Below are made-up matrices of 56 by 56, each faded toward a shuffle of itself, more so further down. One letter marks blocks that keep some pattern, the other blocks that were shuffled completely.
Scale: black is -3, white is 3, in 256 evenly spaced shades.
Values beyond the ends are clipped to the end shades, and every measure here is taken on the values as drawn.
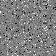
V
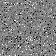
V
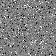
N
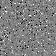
N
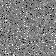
N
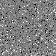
V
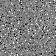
V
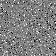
N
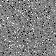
N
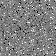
N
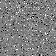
V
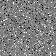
N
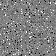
V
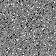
N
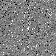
V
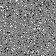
N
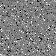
N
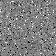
V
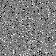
N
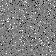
V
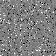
V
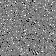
N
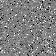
V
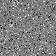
N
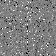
V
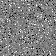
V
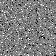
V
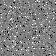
V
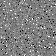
N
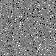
V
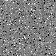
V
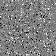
N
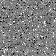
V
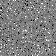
V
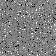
V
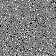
N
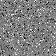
N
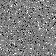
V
